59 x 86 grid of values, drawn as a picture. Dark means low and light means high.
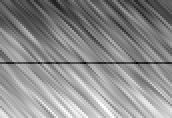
Odd lines: row 32. Slope: up to the bottom. Ninth with the highest average: bottom middle. Grain: diagonal, down to the right.
